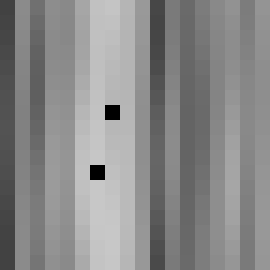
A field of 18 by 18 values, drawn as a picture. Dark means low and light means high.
Grain: streaks running down. Lone odd cells: 2, each lower than its neighbours. Roughest part: centre. Slope: none.
